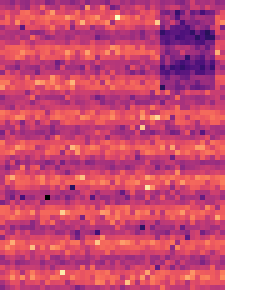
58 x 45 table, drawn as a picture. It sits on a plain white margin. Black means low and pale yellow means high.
Stripes running across repeat 9 times from top to bottom. The ninth with the lowest average is the top right. In the top right lies a patch that is lower than the rest.
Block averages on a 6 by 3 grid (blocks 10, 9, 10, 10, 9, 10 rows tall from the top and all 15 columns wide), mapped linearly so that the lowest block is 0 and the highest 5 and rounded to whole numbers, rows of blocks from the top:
4 4 0
5 5 0
4 4 4
4 5 5
4 4 4
5 5 5
